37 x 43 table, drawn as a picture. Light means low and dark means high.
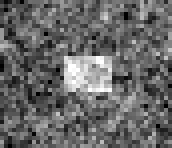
In the centre lies a patch that is lower than the rest. The ninth with the highest average is the middle left. The field is mottled with small blotches. There is no overall slope. The ninth with the lowest average is the centre.
